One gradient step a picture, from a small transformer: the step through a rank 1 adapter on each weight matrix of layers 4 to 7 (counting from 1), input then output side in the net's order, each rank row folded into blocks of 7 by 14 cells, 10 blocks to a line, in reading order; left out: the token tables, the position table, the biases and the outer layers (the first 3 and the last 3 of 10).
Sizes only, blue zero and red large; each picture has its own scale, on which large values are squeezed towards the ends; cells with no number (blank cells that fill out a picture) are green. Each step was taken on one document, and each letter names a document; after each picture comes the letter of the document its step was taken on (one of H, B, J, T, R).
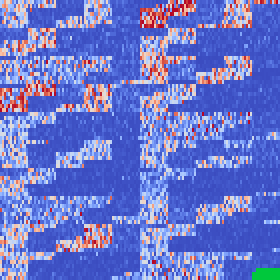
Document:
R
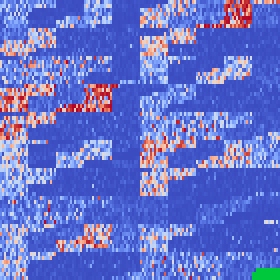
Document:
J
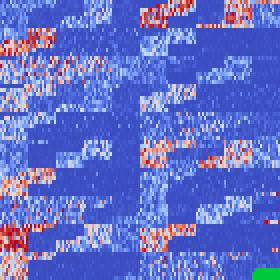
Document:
J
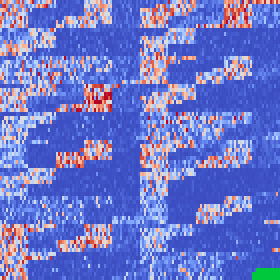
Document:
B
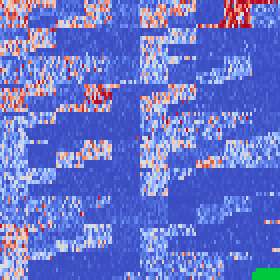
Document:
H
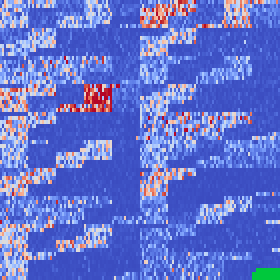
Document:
H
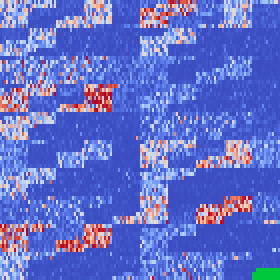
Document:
H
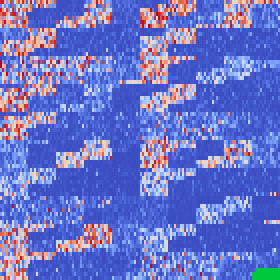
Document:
J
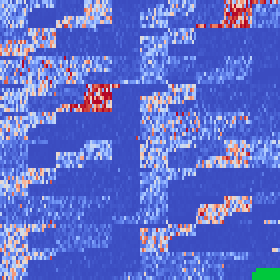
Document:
H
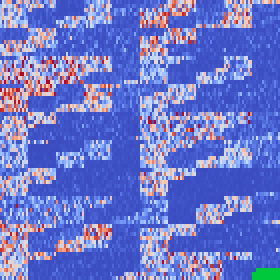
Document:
R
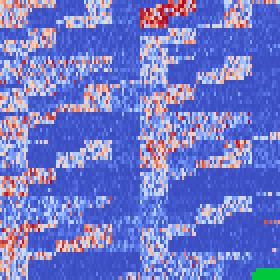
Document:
R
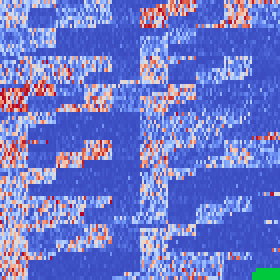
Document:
H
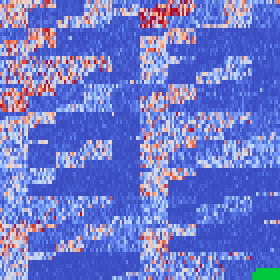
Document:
R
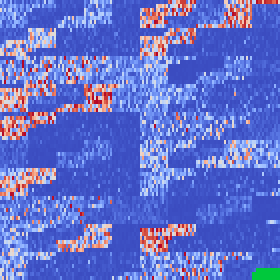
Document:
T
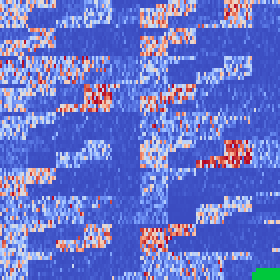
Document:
T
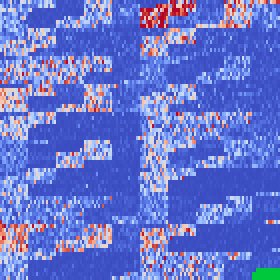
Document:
R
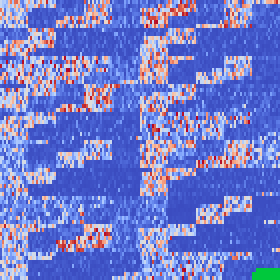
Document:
T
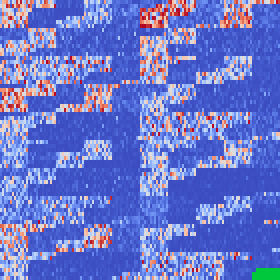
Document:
R
